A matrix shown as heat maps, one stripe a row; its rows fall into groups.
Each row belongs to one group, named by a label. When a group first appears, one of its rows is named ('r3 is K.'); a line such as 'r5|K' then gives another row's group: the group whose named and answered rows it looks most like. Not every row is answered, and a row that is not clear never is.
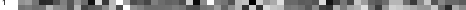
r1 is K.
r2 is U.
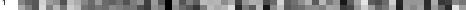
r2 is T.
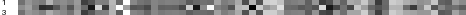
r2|K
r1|U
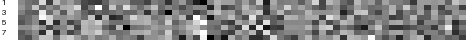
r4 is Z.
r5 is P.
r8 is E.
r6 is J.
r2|E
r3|T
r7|P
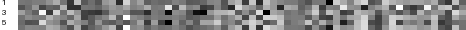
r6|U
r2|P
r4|U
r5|T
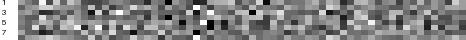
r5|E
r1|T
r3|K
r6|E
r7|K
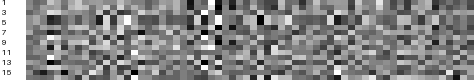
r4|K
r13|K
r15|J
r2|E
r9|E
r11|U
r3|Z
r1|E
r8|Z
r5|K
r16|U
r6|E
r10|P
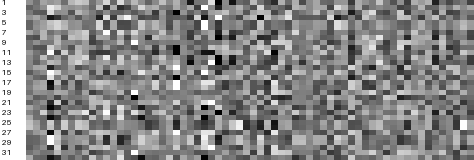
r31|U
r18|P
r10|T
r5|Z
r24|K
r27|P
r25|T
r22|K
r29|Z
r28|Z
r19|U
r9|U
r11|T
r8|E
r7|E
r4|K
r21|P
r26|T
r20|J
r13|E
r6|Z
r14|P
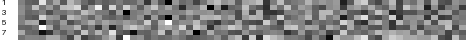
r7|K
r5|P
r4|T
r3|J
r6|Z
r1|T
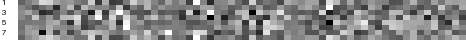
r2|J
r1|Z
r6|U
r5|U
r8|Z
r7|P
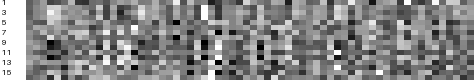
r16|P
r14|J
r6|U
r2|Z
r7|E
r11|J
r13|E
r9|K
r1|P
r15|E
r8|T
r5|T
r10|K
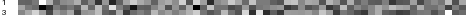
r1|Z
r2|K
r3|J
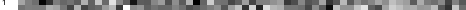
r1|K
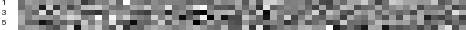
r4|E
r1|U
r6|J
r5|K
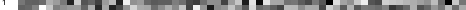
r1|U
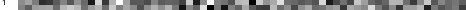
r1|K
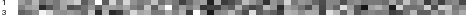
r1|E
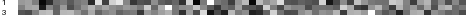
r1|K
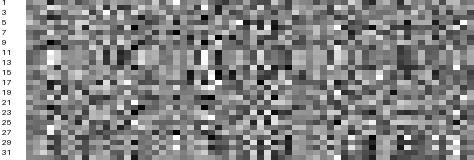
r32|J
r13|Z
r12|Z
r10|J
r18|P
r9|K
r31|J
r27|T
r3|E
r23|J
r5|T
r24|P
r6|J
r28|P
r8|E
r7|T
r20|T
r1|P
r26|Z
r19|J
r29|J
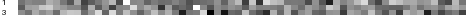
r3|E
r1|U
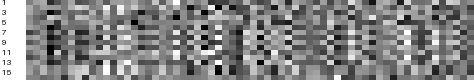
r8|K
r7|P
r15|E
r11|P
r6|K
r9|P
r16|J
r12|P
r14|E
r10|K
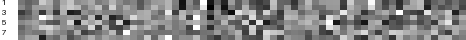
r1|E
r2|E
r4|Z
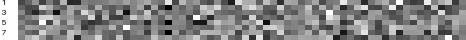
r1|P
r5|T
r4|Z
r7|T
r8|J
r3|J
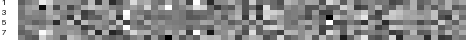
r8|T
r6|U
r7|Z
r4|U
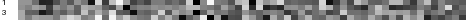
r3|K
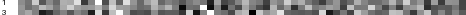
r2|E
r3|K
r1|E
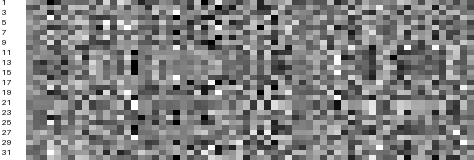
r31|Z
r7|T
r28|U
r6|K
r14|J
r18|T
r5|E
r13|J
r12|J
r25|T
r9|T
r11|J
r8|E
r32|T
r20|J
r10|P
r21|U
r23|T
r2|E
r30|E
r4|T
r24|K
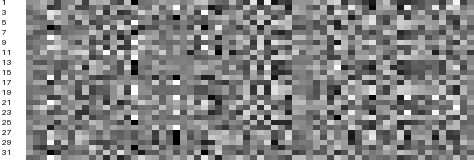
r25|J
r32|Z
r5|U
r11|E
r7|J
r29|T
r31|K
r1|J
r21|Z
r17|P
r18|U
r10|Z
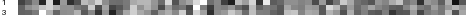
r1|P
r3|Z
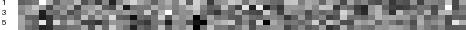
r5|T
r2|J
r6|K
